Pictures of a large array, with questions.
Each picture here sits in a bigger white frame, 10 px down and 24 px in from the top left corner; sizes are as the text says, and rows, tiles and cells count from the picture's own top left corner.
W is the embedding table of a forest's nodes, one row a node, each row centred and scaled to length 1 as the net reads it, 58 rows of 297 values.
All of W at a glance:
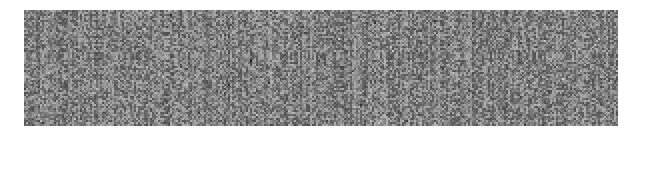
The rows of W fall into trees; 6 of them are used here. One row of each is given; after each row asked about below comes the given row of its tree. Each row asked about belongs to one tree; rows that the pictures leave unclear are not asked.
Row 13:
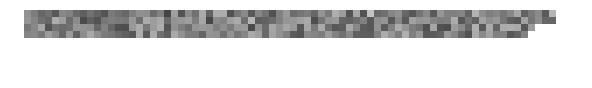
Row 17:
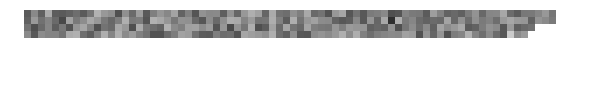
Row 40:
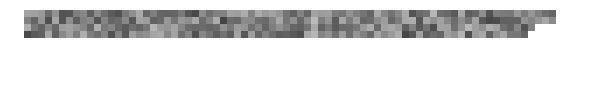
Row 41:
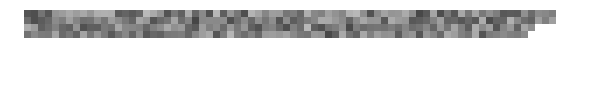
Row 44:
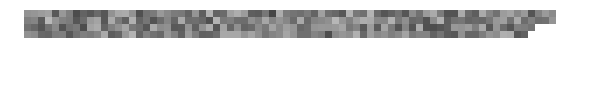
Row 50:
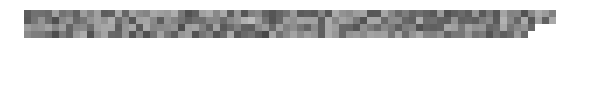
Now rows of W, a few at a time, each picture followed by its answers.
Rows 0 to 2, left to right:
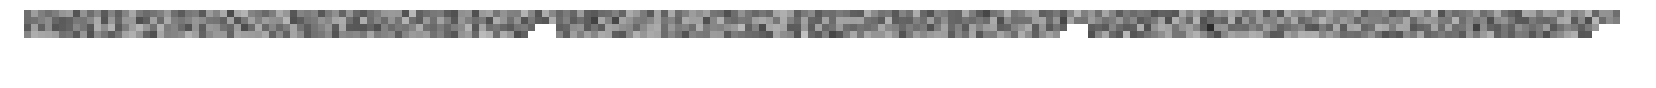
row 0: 44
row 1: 17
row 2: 44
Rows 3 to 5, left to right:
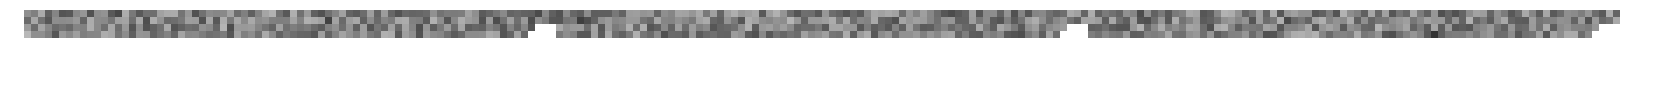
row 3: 17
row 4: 50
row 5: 44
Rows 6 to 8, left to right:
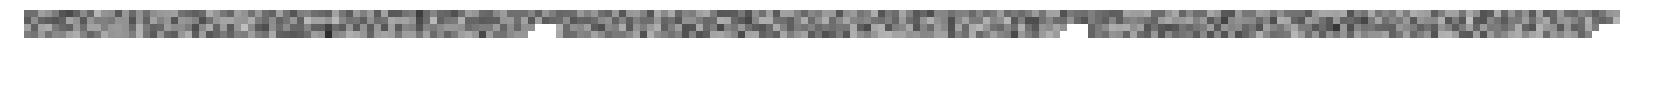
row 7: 17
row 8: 41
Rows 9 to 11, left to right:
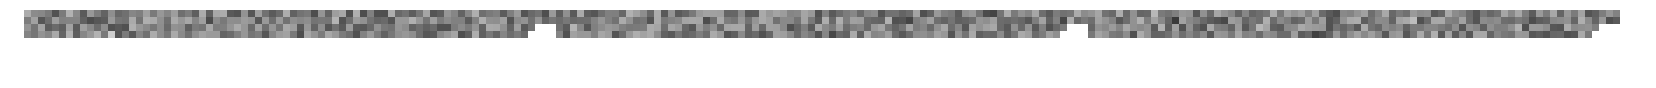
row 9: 13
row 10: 17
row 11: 50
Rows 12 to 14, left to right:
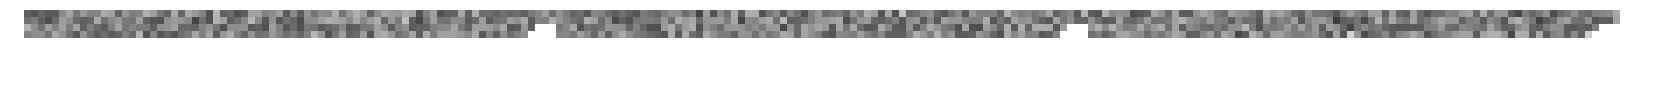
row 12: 41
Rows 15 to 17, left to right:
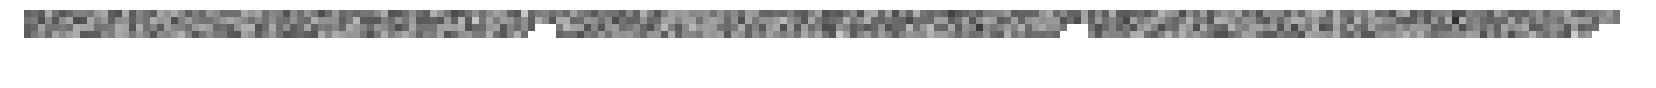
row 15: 17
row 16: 13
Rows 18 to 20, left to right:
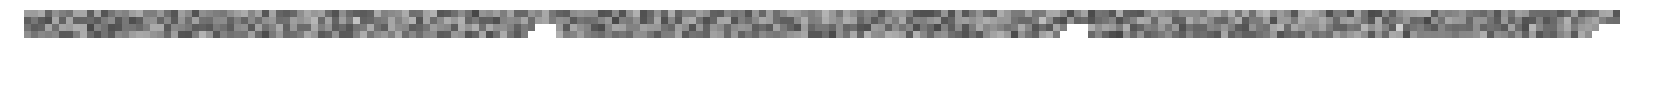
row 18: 40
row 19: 17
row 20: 50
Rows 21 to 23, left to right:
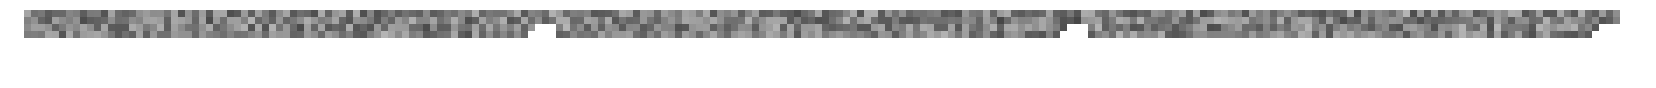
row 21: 13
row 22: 13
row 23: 13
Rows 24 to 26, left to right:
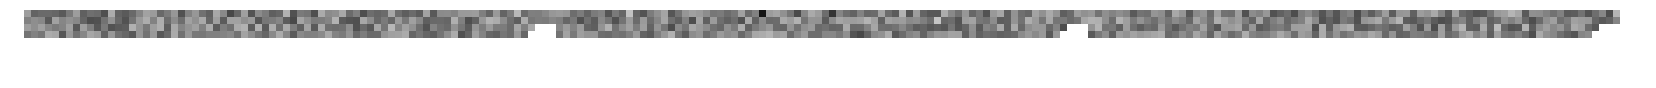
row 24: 13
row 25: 44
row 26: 13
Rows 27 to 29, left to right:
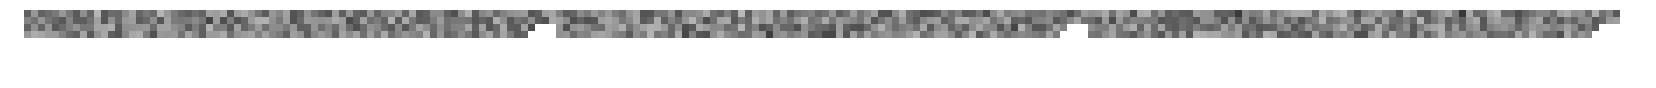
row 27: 44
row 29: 40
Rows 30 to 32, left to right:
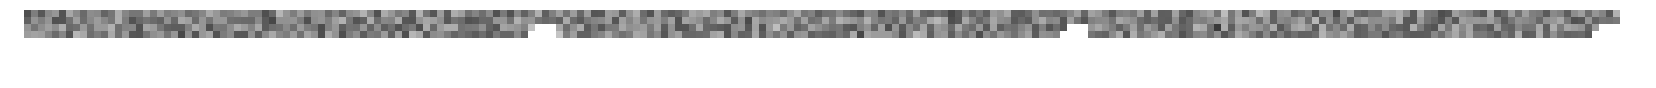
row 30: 50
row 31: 17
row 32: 13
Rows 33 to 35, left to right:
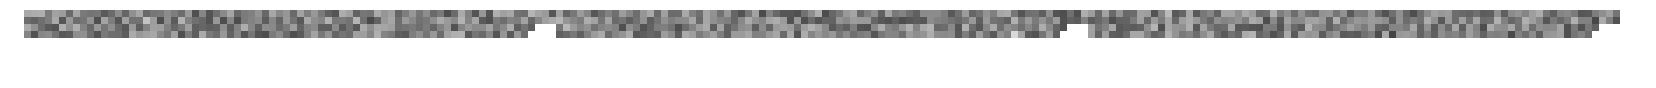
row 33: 40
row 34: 13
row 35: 17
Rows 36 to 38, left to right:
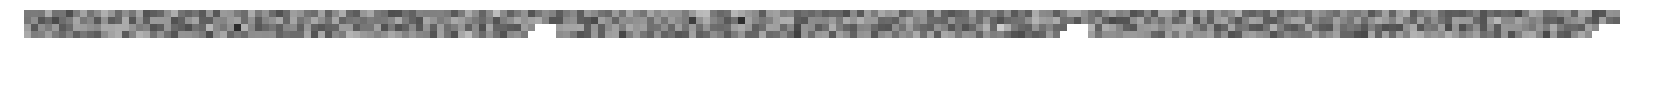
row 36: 17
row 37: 50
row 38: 17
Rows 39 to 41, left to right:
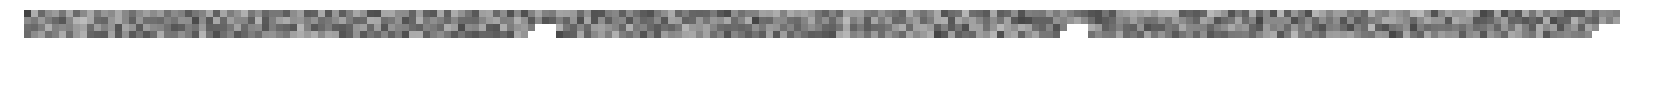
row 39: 50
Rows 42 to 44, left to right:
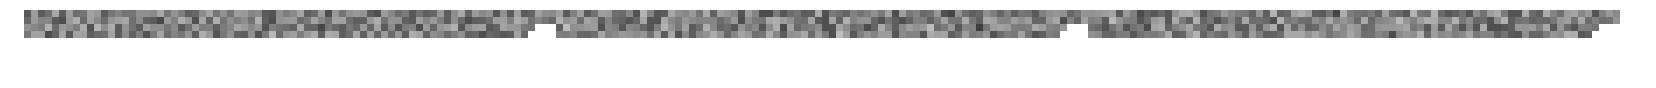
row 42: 50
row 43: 13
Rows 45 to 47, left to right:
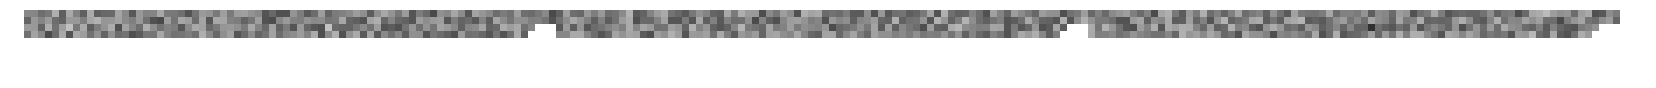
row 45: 50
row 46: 44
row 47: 17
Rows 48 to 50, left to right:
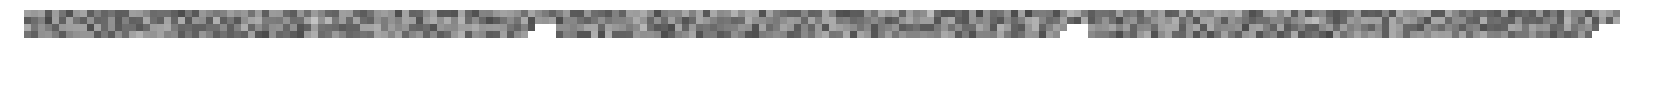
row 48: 40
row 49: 50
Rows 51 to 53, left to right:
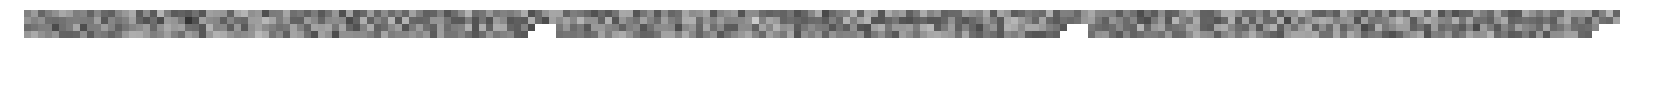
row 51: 44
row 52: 13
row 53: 44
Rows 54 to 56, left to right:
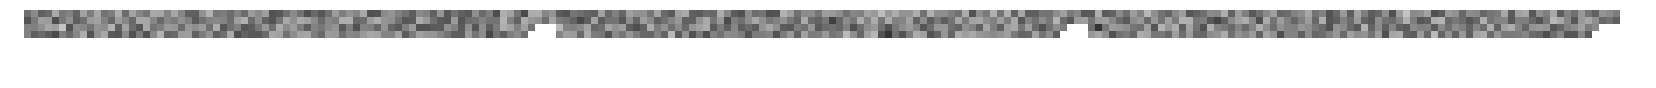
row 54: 50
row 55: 41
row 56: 50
